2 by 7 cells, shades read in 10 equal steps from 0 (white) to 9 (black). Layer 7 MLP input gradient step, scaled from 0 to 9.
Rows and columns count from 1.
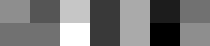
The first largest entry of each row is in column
6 6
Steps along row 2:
same down up down up down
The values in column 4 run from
7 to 7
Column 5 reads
3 3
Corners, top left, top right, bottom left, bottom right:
4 5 5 4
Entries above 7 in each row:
1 1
